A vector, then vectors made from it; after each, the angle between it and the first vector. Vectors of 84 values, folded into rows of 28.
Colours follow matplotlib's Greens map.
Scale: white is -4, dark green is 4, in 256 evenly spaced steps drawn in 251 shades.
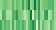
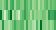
partly opposed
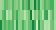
nearly parallel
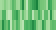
partly aligned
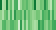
orthogonal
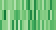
partly aligned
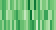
nearly parallel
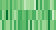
partly opposed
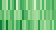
orthogonal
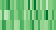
partly aligned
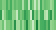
nearly opposite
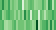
partly opposed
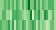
nearly parallel
